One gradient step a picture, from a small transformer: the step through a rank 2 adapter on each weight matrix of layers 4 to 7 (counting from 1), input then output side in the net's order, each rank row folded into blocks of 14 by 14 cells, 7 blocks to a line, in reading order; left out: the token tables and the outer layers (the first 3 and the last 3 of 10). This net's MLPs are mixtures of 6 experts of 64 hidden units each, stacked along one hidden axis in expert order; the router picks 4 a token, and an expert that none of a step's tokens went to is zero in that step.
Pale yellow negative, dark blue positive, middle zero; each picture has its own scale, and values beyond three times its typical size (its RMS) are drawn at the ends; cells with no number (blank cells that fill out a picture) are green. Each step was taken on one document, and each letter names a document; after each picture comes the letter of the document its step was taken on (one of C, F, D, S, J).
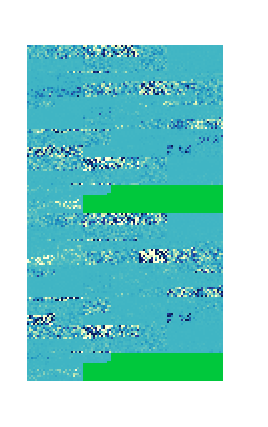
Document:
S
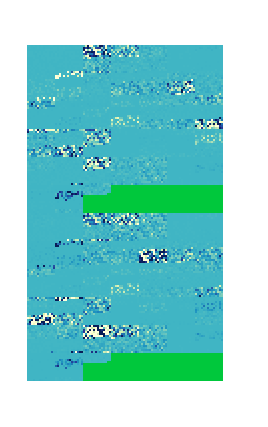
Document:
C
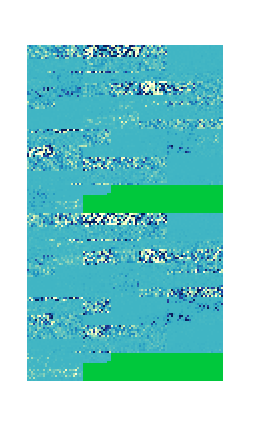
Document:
S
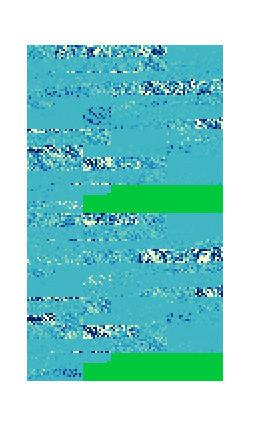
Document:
S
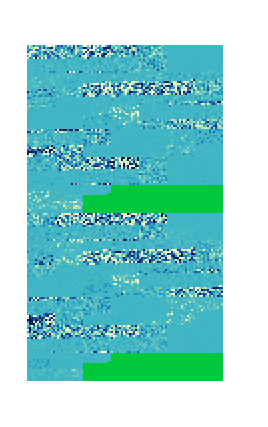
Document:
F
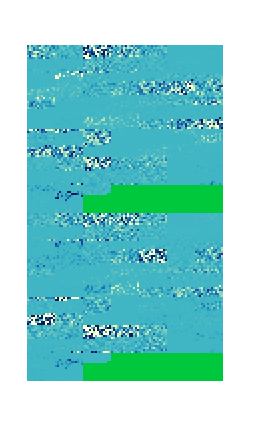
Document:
C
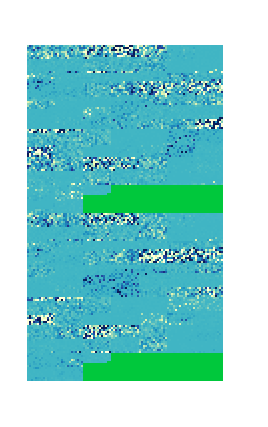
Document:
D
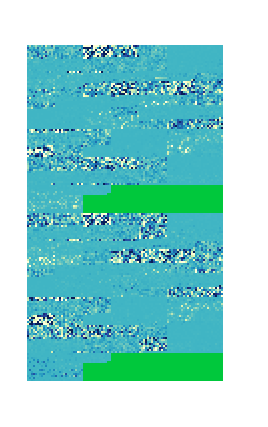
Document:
F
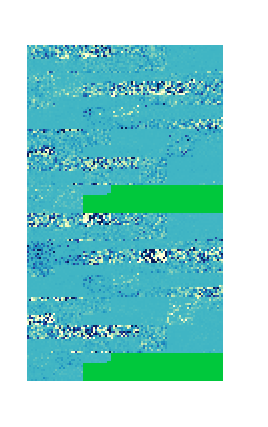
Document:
D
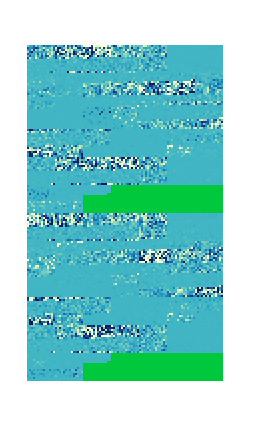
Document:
F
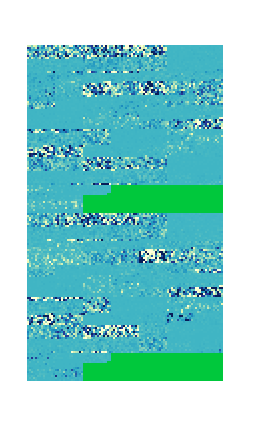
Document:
S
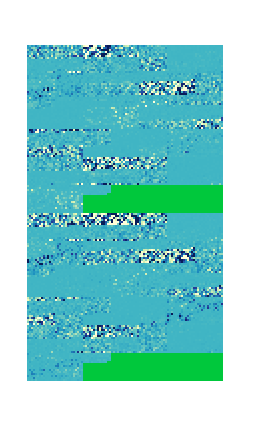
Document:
F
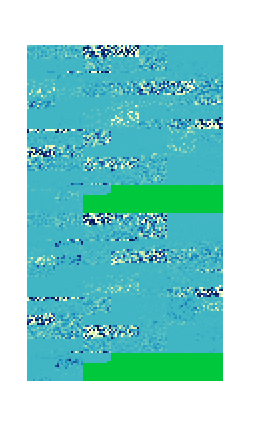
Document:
C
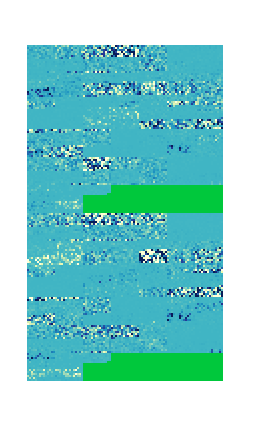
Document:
S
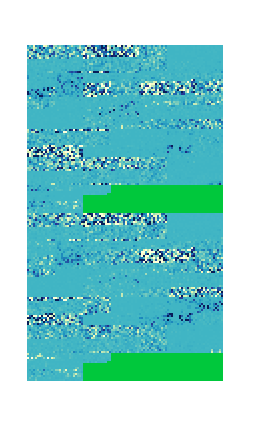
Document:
S
